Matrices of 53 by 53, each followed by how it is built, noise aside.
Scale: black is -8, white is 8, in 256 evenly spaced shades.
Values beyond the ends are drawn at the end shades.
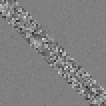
banded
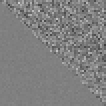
upper triangular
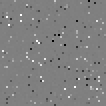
sparse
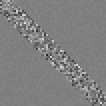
banded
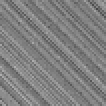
Toeplitz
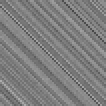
Toeplitz
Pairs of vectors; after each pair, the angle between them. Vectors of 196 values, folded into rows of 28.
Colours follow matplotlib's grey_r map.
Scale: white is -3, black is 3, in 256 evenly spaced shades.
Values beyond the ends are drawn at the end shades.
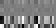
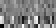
nearly opposite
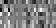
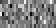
orthogonal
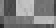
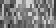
partly aligned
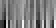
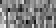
partly opposed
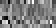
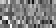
nearly opposite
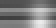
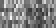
partly opposed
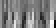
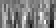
nearly opposite
